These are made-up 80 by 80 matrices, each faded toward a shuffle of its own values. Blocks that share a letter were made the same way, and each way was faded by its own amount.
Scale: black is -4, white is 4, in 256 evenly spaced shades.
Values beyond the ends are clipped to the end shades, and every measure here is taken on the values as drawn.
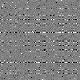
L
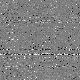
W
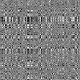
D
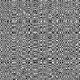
D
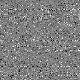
W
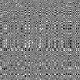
D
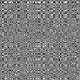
D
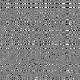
L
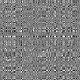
D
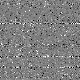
W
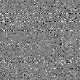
W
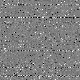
W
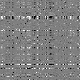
L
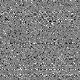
W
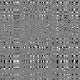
L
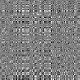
D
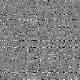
W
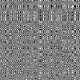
D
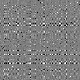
L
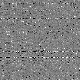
W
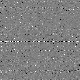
W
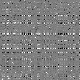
L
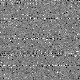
W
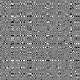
L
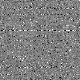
W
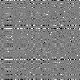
L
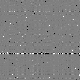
L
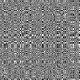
D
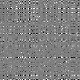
L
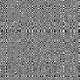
D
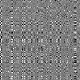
D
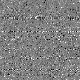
W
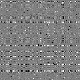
L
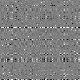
L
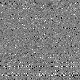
W
